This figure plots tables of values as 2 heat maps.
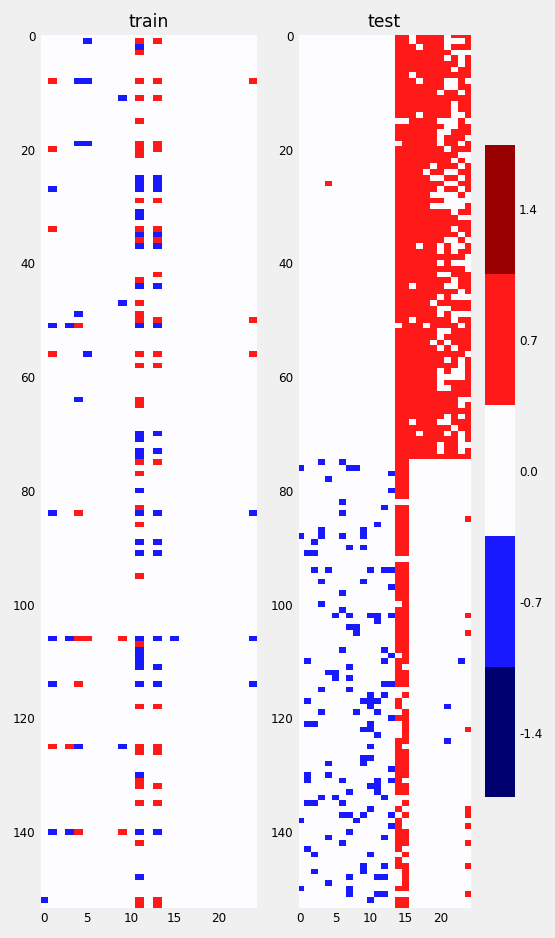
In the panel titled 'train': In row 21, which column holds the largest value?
11
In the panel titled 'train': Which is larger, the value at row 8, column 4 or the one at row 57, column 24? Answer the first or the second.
the second
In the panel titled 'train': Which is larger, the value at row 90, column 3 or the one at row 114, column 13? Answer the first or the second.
the first
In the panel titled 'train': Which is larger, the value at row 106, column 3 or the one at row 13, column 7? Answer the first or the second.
the second
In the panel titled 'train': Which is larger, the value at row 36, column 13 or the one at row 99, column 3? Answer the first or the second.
the first
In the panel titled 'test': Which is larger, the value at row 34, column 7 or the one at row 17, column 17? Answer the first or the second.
the second
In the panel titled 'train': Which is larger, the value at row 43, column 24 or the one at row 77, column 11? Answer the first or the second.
the second
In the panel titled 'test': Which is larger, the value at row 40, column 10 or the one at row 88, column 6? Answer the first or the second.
the first
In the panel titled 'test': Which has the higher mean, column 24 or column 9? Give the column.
24
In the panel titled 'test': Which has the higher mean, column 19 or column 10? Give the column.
19
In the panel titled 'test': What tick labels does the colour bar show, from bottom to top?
-1.4, -0.7, 0.0, 0.7, 1.4
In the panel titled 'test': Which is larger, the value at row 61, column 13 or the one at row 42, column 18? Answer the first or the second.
the second
